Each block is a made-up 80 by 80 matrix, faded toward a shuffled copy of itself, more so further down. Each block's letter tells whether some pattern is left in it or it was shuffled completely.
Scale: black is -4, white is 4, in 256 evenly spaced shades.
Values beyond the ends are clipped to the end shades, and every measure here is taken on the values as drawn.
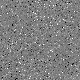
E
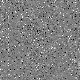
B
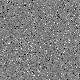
E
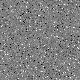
E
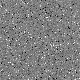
E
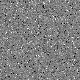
E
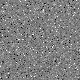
E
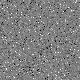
E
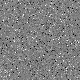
E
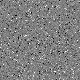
B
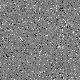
B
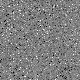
E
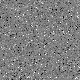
E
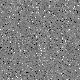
B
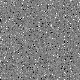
B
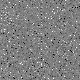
B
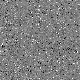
B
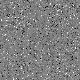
B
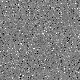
B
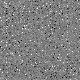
B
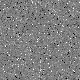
E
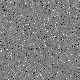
E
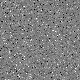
E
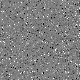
B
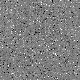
B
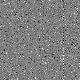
B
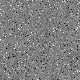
B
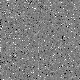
B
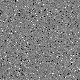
E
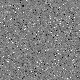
E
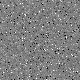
E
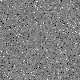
E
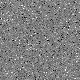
E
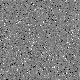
B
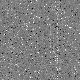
B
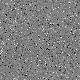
E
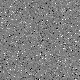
E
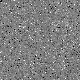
B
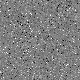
E
